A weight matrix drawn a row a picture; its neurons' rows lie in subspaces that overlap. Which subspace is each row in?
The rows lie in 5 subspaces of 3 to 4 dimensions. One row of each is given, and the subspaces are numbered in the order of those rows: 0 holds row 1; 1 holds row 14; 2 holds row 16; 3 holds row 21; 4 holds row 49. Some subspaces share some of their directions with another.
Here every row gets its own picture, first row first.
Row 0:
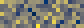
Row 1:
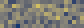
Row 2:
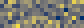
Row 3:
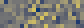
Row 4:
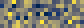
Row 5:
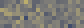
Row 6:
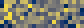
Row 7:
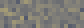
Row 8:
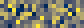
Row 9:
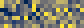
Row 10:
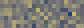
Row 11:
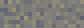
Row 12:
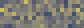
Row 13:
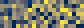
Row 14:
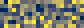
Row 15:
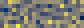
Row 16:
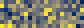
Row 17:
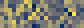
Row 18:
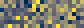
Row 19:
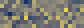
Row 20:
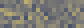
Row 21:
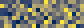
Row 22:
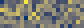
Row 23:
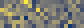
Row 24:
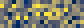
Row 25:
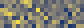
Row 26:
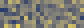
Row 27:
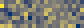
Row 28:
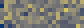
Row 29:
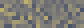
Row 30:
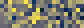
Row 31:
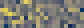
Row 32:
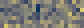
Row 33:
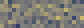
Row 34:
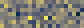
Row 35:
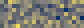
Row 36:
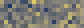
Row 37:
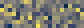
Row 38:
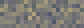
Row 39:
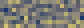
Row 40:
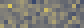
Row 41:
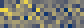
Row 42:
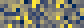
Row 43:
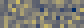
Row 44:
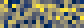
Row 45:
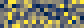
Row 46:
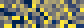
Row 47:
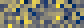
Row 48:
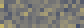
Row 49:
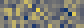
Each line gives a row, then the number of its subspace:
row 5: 4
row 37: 4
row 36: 2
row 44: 1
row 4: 0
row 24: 0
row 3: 1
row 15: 1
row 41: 3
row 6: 2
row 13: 4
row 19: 1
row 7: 1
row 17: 4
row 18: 1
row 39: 1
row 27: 2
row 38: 4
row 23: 2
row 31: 1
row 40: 2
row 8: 4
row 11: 0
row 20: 2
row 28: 2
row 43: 1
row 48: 2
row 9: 3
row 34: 4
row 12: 4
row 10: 4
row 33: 1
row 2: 1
